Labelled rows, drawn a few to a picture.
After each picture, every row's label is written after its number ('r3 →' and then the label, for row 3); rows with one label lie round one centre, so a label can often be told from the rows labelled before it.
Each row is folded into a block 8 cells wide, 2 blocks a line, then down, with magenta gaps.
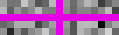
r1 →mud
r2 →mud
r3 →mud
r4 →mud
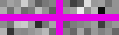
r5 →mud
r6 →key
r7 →mud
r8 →mud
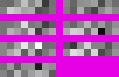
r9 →key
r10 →mud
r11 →key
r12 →key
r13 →key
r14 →key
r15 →mud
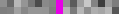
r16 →mud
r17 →mud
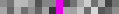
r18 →mud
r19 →key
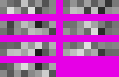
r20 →key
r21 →key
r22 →mud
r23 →key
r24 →key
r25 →key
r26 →mud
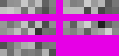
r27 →key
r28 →key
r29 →key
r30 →mud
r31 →mud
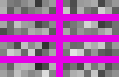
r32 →mud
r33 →mud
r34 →mud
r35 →mud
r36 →key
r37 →key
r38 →mud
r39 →key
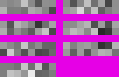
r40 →mud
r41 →key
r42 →mud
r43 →key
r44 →key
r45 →mud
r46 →key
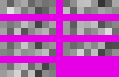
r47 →key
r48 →mud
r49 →mud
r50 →mud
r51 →mud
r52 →key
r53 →key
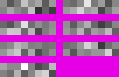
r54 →key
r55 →key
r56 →key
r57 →mud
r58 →key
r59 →mud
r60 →mud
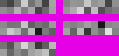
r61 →key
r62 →key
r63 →key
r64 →mud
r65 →mud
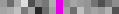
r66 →key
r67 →mud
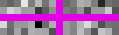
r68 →key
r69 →mud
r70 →mud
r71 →mud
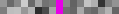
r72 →key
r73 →mud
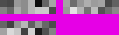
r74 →mud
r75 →key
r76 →key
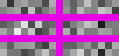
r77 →key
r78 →mud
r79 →key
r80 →mud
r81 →mud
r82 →key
